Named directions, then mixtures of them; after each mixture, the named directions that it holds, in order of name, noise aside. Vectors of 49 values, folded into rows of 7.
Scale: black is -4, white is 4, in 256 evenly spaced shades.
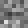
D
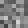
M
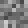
D, M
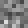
D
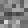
D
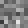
D, M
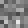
D, M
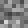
D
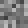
D, M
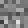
D, M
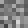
M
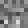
D, M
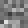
D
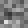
D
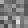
M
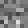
D, M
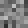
D, M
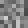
M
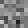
D, M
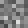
M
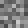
M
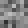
D, M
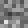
D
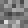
D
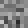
D, M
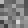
M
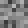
D, M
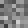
M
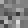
D, M
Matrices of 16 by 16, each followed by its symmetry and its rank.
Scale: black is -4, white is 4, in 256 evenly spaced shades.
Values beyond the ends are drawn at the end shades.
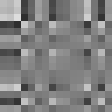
symmetric, rank one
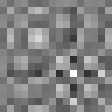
symmetric, rank two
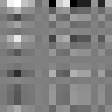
neither, rank one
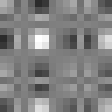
symmetric, rank one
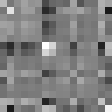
symmetric, rank two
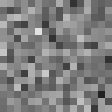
neither, full rank
